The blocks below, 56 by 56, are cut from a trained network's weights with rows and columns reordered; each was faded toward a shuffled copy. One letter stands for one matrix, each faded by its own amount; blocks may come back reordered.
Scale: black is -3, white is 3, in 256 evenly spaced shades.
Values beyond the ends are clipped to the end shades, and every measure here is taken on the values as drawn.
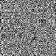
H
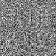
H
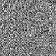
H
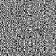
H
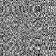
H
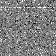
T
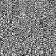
H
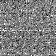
T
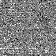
T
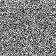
T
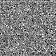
T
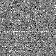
T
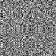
H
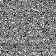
T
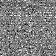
T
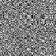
H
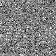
T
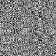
H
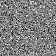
T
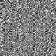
H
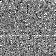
T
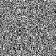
H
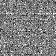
T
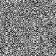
H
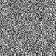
H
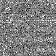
T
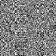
H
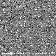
T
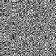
H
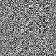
H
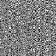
H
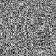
H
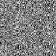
H
